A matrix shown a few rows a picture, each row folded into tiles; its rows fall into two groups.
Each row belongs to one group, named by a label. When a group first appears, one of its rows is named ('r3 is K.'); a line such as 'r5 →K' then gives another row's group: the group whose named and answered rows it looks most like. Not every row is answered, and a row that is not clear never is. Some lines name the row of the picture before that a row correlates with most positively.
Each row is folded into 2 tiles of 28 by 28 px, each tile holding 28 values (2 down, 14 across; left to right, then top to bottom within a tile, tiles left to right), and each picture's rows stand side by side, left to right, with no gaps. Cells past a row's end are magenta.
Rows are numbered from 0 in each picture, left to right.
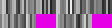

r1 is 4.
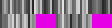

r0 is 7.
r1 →4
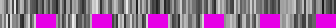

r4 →4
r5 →4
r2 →4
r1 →7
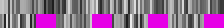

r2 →4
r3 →4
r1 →7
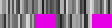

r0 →4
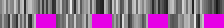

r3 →4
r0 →4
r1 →4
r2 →4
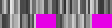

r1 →7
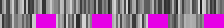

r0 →7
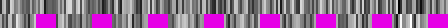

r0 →7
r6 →7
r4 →7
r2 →7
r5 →7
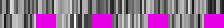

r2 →7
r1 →4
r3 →4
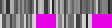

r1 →4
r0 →7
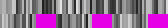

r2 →7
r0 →4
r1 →4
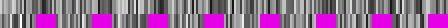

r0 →4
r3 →4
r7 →7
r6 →4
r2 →4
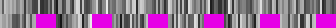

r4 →7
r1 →7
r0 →4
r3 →4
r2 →4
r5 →4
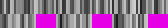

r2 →7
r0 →7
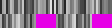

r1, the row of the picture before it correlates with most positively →0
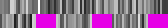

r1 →7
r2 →4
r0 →4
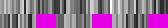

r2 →4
